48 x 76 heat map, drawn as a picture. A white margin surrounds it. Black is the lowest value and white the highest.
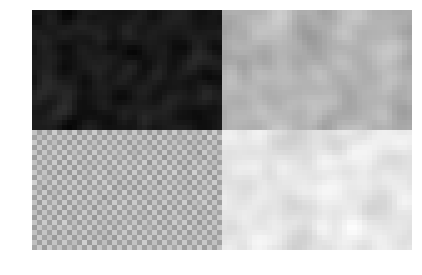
The table splits into 2 rows of 2 panels. Panel 1,1: very low, blotchy, faint in contrast. Panel 1,2: high, blotchy, faint in contrast. Panel 2,1: high, checkered. Panel 2,2: very high, blotchy, faint in contrast.
